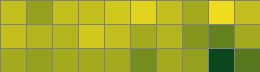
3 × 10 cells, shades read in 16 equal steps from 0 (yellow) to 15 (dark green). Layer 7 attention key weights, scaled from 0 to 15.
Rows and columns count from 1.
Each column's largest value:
5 6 5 5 5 8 5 7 15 10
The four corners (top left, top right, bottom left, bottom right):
3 3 5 10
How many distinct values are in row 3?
5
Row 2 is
3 4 4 2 3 5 4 7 9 5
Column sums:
11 16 12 10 10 14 12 18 24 18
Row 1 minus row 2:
0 2 -1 1 -1 -4 -1 -2 -9 -2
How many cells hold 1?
1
